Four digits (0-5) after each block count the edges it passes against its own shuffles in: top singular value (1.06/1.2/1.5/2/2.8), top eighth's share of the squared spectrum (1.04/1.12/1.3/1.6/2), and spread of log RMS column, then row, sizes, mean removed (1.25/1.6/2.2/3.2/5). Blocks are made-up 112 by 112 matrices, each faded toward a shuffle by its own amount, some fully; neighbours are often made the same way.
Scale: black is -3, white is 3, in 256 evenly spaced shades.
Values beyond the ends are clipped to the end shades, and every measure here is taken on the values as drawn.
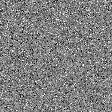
0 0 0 0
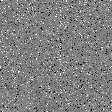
2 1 1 0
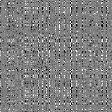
5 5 4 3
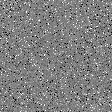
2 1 0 0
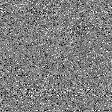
1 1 0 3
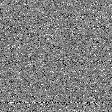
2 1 0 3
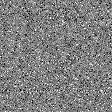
0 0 0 1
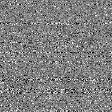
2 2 0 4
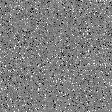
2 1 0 0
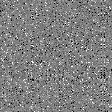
3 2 1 1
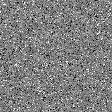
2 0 0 0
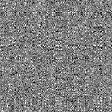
4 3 3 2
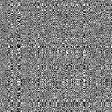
5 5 4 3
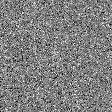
0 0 0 0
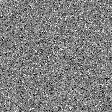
0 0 0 0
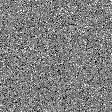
0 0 0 0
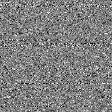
1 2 0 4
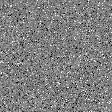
2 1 0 1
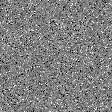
1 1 0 0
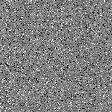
2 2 1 0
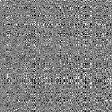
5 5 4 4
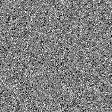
0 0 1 0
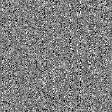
1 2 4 0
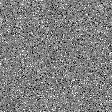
0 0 0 0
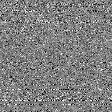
2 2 0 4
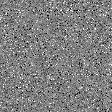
1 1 0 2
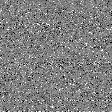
1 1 0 2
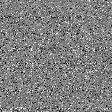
1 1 0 2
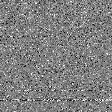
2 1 0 2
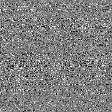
1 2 0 4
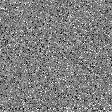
1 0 0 1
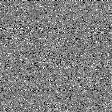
1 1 0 3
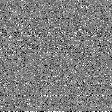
2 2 0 3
